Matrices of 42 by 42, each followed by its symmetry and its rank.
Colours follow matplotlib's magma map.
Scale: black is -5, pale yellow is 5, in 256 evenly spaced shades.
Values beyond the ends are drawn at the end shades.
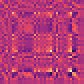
symmetric, rank three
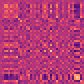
symmetric, rank three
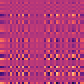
neither, rank one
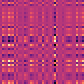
neither, rank one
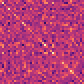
symmetric, rank five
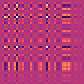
symmetric, rank one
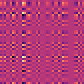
neither, rank one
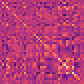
symmetric, rank five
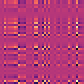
neither, rank one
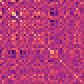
symmetric, rank five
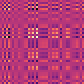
symmetric, rank one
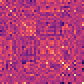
symmetric, rank five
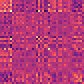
symmetric, rank three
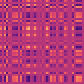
symmetric, rank one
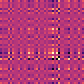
symmetric, rank one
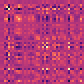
symmetric, rank three
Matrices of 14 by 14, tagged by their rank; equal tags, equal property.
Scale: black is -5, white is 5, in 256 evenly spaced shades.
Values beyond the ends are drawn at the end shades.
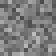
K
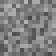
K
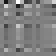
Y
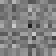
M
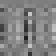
M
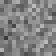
K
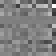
M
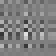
Y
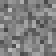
K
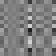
Y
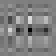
Y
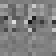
M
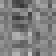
M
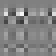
Y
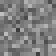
K
